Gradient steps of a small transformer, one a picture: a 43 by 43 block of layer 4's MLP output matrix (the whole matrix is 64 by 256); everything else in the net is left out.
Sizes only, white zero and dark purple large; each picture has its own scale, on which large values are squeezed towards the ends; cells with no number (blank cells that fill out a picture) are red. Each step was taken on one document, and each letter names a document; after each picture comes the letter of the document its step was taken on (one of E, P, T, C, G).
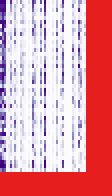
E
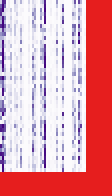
E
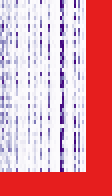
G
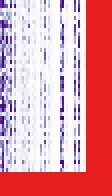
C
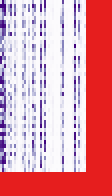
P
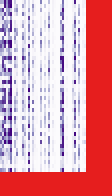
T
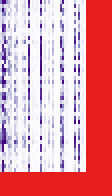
C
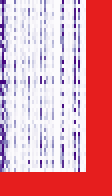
C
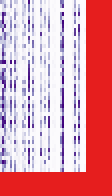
T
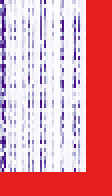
C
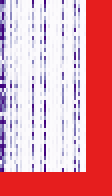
P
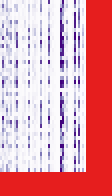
G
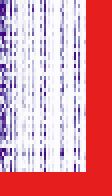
P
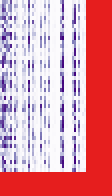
T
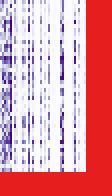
T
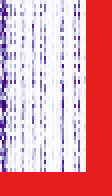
P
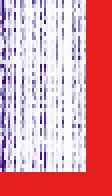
E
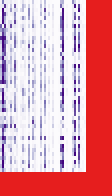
C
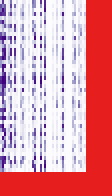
E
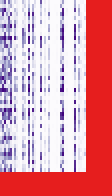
T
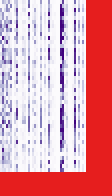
G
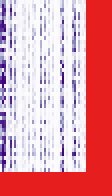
P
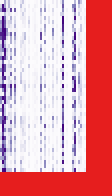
P
